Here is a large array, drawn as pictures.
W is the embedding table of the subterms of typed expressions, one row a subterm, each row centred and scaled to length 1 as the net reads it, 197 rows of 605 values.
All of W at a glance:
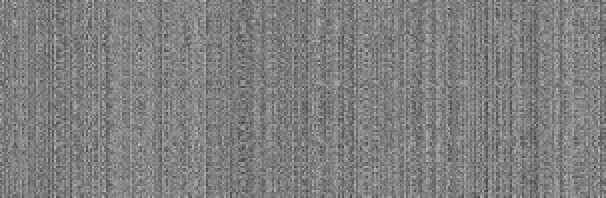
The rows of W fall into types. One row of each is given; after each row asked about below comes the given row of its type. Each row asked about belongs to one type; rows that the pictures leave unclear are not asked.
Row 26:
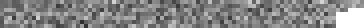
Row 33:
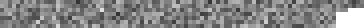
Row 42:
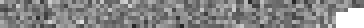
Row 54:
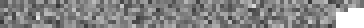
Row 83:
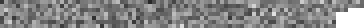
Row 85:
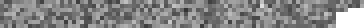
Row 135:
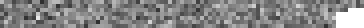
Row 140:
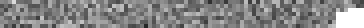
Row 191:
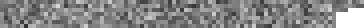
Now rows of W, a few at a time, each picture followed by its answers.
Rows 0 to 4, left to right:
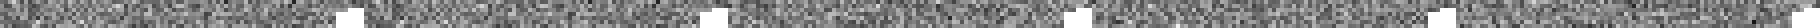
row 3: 191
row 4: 140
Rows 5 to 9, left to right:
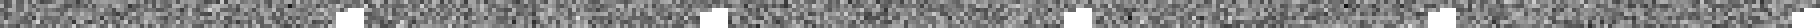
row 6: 54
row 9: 42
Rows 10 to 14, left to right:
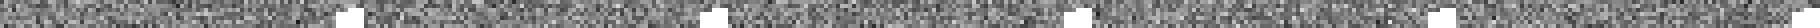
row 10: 140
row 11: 135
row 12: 85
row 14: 140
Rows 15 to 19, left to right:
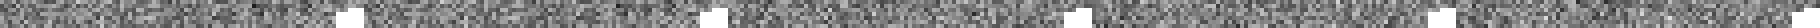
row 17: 135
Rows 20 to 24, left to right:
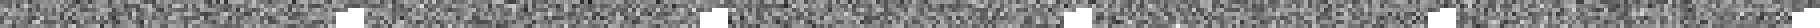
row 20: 83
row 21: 83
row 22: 54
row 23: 191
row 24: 191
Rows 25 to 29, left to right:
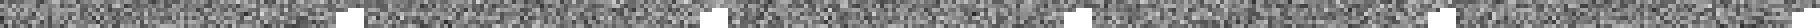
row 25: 85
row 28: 42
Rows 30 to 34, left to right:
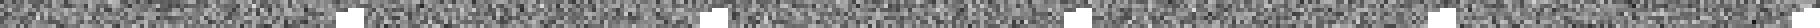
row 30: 191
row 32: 191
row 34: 140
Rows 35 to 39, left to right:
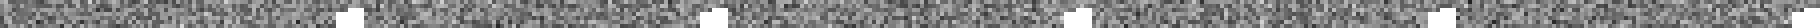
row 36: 42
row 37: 26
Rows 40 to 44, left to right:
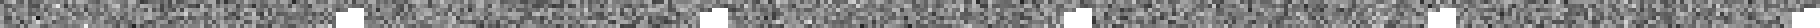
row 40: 191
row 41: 191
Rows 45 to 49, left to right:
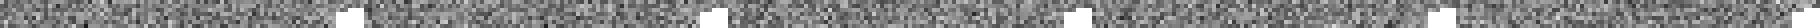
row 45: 26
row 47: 135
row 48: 33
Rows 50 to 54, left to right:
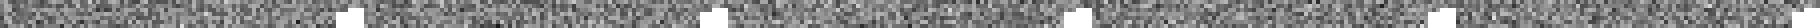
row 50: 135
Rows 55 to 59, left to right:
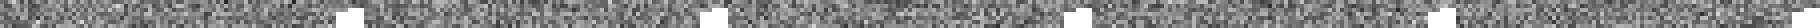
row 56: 54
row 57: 191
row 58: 26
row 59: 85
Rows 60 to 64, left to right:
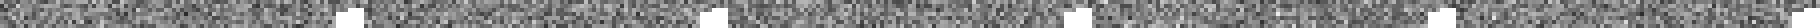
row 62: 54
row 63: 140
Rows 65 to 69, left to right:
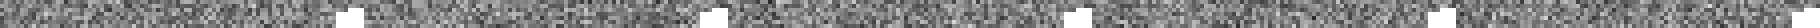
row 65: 33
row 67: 135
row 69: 54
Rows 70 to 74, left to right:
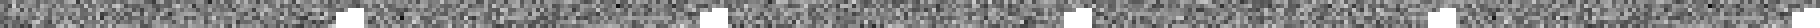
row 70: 85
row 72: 85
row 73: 26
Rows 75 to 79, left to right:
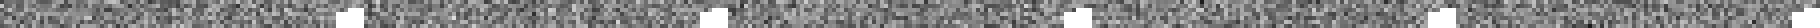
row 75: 26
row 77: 42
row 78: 140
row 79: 135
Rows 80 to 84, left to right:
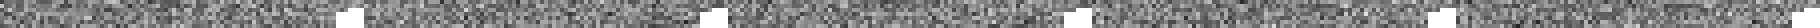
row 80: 26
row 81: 85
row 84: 83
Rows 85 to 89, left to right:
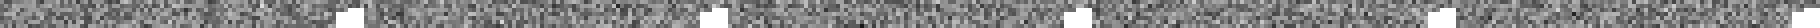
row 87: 135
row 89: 33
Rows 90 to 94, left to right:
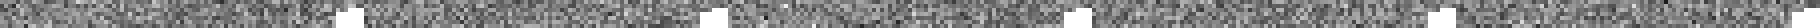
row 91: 85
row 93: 33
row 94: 42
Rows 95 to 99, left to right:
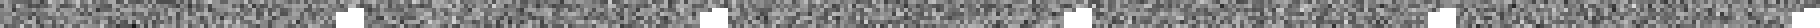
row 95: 135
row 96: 42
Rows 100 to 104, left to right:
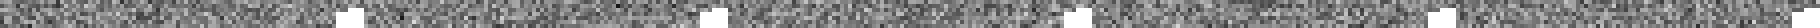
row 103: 191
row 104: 191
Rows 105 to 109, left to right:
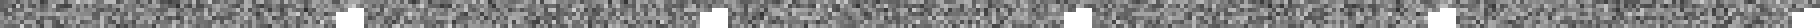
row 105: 26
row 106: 33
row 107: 135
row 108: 26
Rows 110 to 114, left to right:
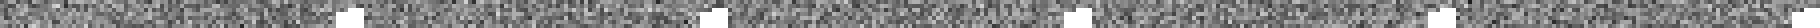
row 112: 33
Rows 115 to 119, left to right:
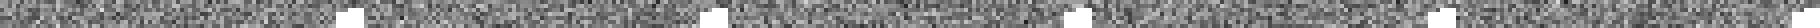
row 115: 33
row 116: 140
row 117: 140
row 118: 42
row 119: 33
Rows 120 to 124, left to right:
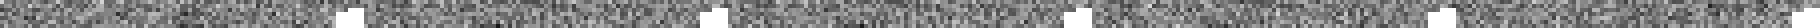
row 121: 135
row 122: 135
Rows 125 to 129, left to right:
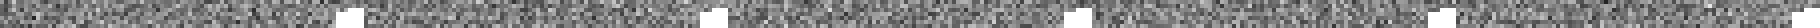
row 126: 26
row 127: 33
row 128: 191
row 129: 83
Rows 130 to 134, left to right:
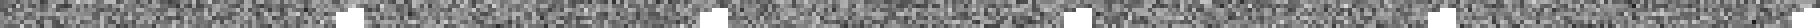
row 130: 26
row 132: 191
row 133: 135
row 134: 140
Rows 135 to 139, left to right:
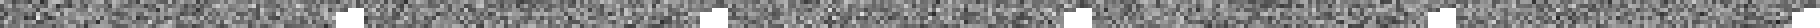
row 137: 42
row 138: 191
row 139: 85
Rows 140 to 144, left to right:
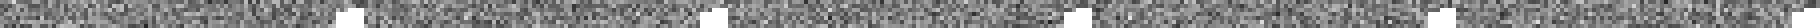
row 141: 83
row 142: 85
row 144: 42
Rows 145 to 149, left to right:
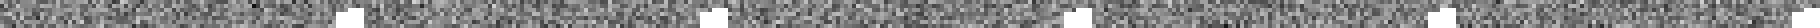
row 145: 85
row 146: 54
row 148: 135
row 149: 85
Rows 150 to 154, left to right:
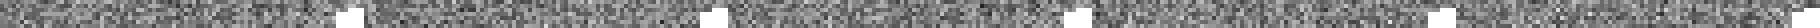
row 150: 26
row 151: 135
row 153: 54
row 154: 42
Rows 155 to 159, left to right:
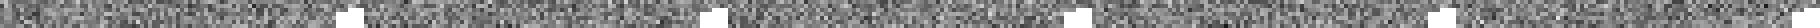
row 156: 85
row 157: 54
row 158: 135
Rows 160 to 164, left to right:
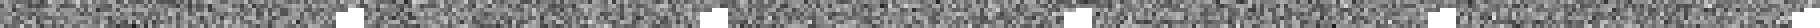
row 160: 135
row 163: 83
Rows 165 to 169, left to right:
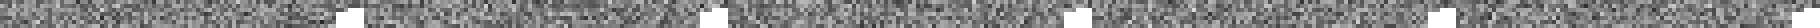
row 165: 85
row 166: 140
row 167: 54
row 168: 33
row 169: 135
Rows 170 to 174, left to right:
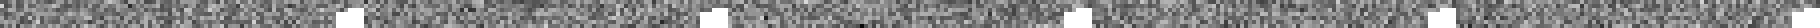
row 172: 140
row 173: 54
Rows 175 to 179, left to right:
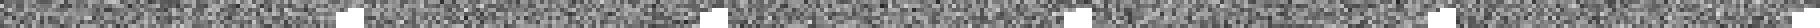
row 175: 26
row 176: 85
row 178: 42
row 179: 54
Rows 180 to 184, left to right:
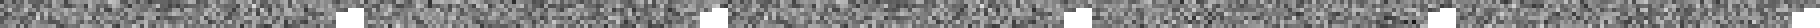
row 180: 191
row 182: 191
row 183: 85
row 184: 33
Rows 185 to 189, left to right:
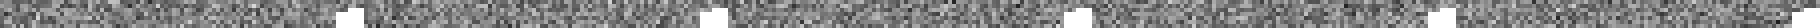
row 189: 85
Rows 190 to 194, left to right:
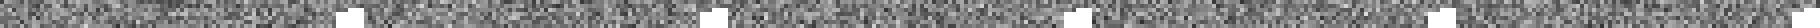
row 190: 191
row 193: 54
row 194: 54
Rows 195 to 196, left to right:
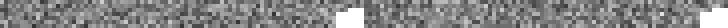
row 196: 54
